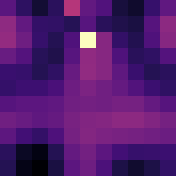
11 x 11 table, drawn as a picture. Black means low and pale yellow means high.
Slope: none. Roughest part: top middle. Ninth with the lowest average: bottom left. Odd patch: rougher, in the top middle.
